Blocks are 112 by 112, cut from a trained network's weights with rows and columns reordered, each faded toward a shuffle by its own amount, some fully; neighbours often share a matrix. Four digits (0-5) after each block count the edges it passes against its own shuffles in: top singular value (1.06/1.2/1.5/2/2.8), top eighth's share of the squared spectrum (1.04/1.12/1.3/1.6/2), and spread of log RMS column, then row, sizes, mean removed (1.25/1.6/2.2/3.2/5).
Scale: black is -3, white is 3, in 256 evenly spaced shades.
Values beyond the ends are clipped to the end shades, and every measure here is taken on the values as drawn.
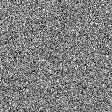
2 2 0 0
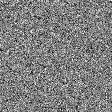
0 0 0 0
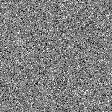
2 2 0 0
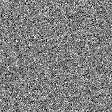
2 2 0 1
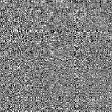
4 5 3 3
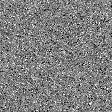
0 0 0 0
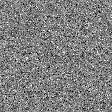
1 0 0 1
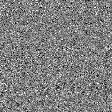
2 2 0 2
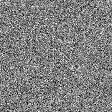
0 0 0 0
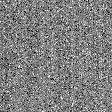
2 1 0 0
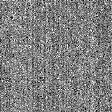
3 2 0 2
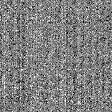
3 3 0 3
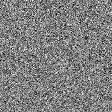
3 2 0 0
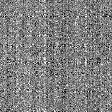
4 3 1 3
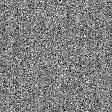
1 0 0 0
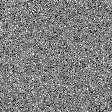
0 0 0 0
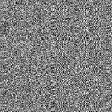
4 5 3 3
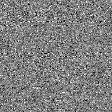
2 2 0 3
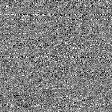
2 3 0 3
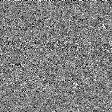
2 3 0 3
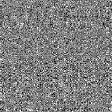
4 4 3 3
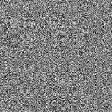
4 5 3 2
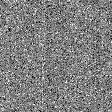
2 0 0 0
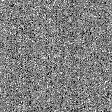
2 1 0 0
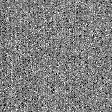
2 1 0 1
